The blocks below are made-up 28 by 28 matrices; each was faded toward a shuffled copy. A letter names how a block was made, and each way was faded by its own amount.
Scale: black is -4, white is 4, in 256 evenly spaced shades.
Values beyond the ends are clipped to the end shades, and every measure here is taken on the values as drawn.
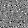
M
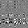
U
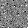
M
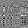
U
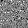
M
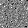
M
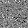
M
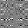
U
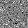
M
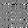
U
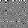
U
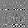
U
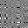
U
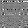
U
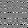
U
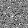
M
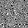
M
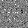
M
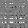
U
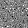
M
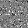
M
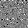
M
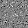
M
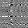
U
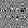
U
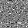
M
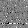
M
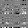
U
